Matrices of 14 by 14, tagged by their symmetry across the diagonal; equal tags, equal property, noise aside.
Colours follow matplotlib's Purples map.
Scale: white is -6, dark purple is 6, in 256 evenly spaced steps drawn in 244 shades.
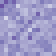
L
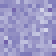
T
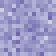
T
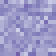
T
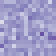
T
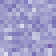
T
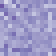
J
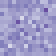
J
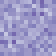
L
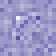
L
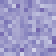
T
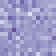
J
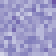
J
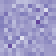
J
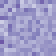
L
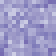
L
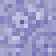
L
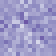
J
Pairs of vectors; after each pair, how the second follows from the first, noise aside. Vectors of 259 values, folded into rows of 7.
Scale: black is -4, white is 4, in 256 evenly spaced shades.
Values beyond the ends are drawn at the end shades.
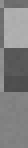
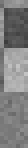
negated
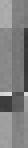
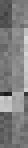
negated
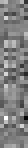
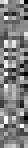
scaled up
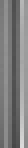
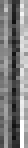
scaled up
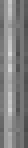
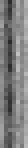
negated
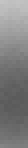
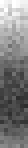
scaled up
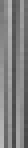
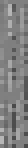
partly zeroed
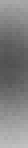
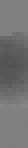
partly zeroed
